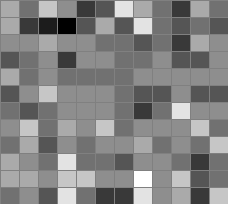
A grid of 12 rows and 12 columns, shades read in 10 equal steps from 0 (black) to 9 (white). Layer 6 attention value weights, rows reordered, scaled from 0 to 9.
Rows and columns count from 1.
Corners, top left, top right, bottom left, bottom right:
6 4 4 7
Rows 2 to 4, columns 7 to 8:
3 8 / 4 3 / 4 4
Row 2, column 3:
1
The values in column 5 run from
2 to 7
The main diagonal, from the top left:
6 2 6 2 4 5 4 5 4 4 3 7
